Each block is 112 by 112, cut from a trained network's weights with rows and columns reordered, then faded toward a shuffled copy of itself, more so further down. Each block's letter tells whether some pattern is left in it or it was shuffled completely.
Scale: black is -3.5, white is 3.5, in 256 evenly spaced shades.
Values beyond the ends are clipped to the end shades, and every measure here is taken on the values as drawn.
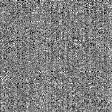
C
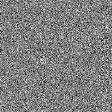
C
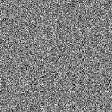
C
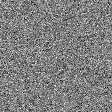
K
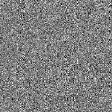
C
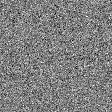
K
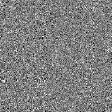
C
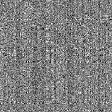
C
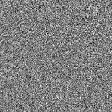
C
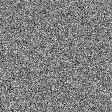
K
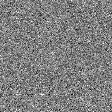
C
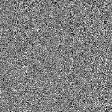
C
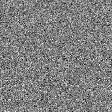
C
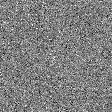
K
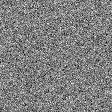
K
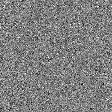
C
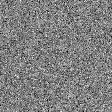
K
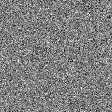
C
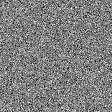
K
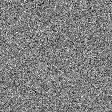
K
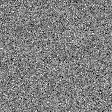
K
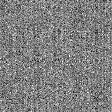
C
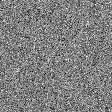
K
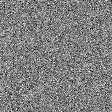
K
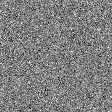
K
